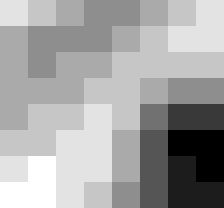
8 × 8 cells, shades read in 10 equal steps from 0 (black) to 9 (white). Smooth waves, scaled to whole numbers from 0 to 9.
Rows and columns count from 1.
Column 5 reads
5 6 7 7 7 6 6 5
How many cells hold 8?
11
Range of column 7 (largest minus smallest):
8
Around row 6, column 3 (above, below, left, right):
7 8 7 8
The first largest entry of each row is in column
1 7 5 4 4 3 2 1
